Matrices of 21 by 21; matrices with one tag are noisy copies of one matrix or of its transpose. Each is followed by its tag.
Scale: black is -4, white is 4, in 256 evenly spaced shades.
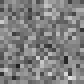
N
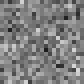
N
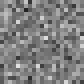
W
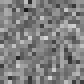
W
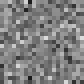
W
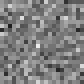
W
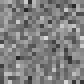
W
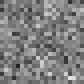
N
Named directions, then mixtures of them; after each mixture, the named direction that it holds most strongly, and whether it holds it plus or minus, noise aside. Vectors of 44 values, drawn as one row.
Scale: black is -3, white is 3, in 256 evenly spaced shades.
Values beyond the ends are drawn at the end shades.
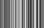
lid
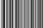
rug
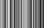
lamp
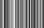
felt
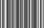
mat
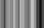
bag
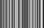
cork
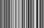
lid, plus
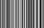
lid, plus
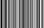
mat, minus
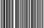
rug, plus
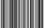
rug, plus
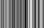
lid, minus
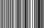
bag, plus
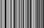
mat, minus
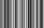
lid, plus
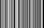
cork, plus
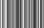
mat, plus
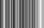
bag, minus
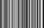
cork, plus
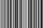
cork, minus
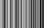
lamp, plus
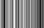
bag, plus
